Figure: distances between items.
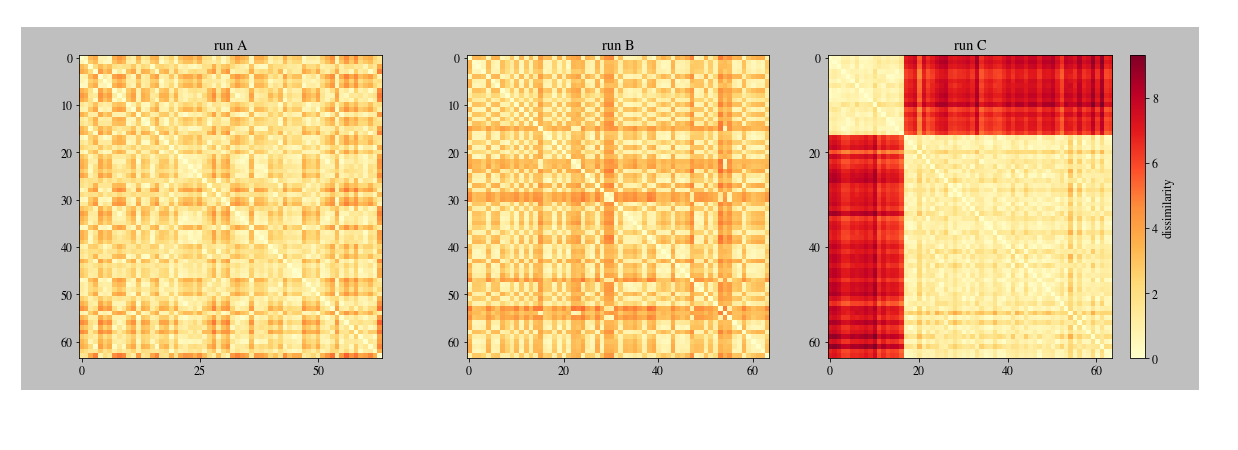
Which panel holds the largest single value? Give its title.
run C
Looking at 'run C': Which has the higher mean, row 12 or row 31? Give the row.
12
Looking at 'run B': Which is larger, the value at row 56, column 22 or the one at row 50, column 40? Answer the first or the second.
the first
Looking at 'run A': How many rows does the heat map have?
64
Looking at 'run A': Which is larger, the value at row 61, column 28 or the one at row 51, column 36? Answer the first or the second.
the first
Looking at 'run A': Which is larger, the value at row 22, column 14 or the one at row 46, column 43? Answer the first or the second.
the first
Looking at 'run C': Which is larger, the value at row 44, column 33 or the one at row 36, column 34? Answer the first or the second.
the first
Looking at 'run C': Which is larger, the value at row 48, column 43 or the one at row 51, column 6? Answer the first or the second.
the second
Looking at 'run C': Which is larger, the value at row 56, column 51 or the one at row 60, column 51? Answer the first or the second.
the first
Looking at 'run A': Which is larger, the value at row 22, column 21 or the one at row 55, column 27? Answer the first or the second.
the second
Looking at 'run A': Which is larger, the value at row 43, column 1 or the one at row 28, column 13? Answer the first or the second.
the first
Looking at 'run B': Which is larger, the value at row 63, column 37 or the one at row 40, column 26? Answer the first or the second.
the first
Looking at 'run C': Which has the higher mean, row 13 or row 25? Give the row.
13
